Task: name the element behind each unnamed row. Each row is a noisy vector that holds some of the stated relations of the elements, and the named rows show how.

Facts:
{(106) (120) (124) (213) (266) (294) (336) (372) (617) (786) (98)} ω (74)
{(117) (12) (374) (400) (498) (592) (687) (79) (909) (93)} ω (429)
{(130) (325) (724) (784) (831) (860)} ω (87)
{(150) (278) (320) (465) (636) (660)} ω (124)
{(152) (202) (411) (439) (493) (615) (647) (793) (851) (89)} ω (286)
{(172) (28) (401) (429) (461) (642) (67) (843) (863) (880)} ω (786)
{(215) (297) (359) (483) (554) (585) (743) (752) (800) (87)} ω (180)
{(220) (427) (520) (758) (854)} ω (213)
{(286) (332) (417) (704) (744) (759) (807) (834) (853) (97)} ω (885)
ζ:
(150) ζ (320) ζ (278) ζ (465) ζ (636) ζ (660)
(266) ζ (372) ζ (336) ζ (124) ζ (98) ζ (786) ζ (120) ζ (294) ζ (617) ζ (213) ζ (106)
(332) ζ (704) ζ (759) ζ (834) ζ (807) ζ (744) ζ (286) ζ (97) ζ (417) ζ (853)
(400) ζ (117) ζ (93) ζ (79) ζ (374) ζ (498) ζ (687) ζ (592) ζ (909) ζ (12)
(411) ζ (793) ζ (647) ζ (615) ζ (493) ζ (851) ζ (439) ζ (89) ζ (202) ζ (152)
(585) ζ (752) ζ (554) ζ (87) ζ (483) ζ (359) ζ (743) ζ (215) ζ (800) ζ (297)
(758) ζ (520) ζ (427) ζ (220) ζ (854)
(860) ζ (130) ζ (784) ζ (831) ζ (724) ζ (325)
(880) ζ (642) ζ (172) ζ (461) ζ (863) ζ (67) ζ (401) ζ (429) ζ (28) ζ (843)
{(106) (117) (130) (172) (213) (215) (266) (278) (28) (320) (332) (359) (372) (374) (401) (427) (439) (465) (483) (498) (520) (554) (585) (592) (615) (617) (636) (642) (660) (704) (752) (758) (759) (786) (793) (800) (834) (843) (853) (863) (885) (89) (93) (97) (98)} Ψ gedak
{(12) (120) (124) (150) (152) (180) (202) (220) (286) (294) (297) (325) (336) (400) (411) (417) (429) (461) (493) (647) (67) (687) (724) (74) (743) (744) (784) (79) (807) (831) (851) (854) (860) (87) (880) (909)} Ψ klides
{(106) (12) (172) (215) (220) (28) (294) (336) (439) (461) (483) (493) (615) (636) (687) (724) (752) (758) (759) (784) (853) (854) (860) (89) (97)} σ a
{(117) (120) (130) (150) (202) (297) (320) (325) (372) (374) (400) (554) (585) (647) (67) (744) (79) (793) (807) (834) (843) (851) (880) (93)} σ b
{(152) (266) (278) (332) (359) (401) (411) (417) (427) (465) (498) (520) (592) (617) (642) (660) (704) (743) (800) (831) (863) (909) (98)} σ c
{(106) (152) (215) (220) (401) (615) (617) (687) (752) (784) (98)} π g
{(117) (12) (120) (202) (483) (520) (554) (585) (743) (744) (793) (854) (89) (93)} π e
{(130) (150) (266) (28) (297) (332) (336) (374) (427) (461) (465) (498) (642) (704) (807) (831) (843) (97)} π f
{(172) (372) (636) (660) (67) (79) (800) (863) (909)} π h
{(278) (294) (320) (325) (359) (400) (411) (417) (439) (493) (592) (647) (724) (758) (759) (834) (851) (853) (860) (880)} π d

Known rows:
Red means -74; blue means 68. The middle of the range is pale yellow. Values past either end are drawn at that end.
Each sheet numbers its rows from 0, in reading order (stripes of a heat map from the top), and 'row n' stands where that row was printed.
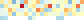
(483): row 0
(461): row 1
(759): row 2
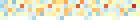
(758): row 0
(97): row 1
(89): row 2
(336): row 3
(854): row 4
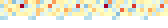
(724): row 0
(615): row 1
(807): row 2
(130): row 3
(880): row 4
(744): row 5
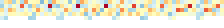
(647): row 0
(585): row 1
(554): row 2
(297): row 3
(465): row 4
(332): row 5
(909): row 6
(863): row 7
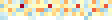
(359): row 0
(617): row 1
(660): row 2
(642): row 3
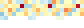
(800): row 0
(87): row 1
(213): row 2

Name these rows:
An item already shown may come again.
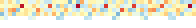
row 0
(106)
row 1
(124)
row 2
(585)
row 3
(372)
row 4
(880)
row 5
(152)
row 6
(215)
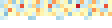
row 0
(150)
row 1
(411)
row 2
(483)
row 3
(278)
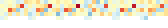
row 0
(786)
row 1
(28)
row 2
(843)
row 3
(150)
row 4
(67)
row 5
(417)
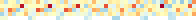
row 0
(213)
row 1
(401)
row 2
(498)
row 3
(98)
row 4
(885)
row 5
(325)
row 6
(180)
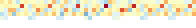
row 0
(294)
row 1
(74)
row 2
(320)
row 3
(297)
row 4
(429)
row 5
(74)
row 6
(74)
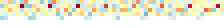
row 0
(831)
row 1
(130)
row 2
(297)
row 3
(372)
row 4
(851)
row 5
(150)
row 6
(120)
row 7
(374)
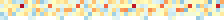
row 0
(215)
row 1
(636)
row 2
(202)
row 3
(266)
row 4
(617)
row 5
(286)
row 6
(687)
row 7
(752)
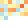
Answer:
(152)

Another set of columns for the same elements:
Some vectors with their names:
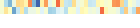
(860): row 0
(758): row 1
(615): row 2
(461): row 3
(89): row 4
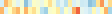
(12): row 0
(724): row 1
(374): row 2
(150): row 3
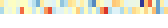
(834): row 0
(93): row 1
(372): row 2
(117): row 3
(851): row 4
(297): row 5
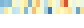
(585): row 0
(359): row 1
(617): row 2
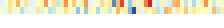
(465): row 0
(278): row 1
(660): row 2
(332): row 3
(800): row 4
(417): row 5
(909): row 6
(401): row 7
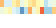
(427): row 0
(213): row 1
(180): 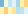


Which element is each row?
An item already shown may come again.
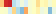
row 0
(152)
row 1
(98)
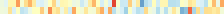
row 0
(278)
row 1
(885)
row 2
(498)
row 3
(28)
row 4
(411)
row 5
(554)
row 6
(130)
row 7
(124)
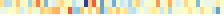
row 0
(336)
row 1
(843)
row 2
(213)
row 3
(297)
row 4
(180)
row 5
(636)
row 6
(759)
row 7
(483)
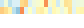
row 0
(87)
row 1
(636)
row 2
(120)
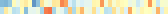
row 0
(585)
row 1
(880)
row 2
(202)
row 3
(278)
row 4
(498)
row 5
(401)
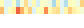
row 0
(786)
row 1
(687)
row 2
(74)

